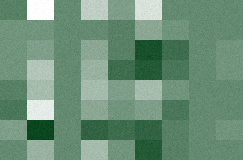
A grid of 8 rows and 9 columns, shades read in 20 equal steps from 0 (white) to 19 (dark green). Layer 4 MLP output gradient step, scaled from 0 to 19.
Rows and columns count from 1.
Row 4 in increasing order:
6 8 11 11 12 12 14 15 17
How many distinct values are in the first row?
6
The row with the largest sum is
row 7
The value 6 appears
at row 4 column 2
